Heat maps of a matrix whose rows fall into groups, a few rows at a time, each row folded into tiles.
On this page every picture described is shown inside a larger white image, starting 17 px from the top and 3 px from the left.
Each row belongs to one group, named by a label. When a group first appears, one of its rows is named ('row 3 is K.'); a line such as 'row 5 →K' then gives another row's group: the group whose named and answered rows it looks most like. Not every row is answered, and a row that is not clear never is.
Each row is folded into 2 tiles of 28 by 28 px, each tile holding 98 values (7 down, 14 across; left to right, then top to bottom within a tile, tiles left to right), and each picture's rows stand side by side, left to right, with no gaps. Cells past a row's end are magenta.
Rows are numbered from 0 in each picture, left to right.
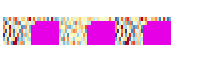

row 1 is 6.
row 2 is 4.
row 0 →4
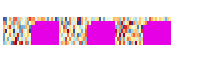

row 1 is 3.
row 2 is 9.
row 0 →4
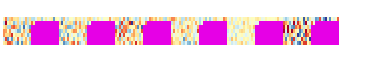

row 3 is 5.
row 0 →9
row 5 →3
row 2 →9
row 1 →6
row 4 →6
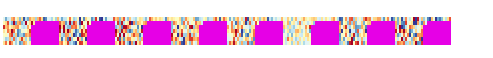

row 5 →6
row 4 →3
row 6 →4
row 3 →5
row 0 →3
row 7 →3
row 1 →3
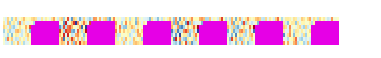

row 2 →3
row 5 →4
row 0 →6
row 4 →6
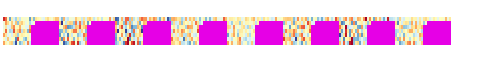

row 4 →4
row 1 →6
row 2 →4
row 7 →6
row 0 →5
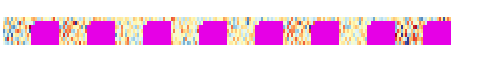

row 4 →3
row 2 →4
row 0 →6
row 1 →9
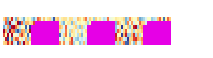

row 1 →4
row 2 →5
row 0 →9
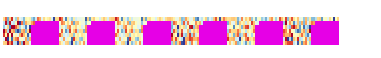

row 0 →9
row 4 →5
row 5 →9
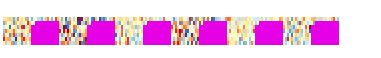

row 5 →6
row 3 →3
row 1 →3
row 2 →4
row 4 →5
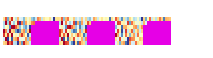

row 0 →9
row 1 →9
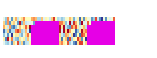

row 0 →6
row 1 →3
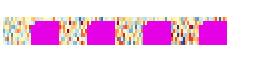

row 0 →6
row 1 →3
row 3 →5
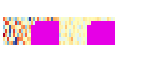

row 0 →5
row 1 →4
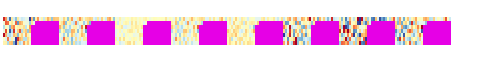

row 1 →6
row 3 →6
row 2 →6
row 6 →3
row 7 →6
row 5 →4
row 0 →5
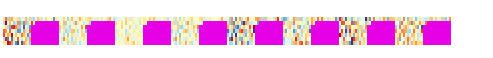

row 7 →9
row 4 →6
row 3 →6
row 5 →4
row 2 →4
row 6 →5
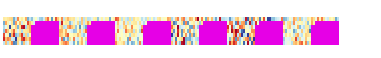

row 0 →5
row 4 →3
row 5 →4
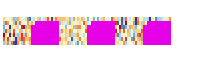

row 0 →5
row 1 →5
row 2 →3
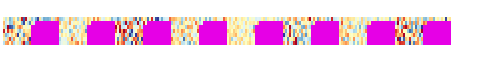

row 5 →4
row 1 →4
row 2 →3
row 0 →3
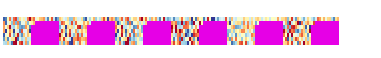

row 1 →5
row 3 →3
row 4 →6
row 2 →4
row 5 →9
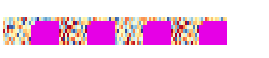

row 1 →9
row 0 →3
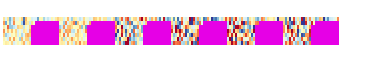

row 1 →9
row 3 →3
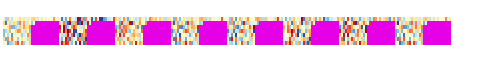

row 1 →3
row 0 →6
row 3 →6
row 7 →6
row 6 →9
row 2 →9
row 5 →3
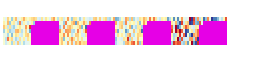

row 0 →6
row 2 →4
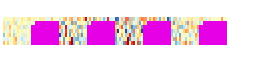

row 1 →4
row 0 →4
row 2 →4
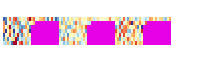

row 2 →9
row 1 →6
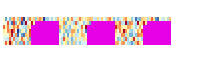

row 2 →3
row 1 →6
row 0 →3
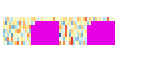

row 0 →6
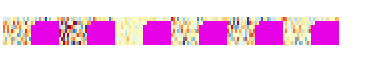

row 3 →5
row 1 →9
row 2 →4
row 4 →3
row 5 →5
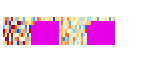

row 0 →9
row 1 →9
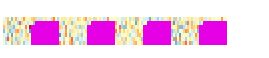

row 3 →6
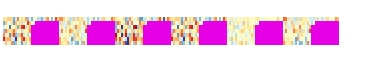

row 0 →5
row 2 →5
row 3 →5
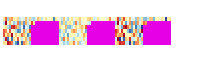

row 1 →6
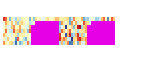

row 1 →5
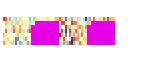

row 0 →5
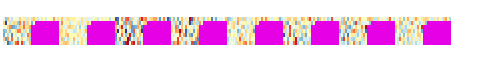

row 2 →4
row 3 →3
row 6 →6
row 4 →4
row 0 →6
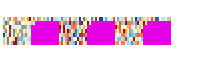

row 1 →3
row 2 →3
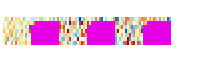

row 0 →9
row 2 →4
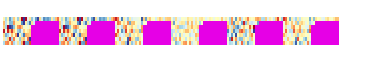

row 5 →5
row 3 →6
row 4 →6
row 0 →3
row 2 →5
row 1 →3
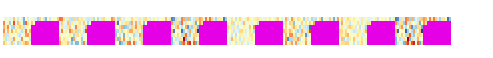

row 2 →6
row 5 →9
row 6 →9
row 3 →4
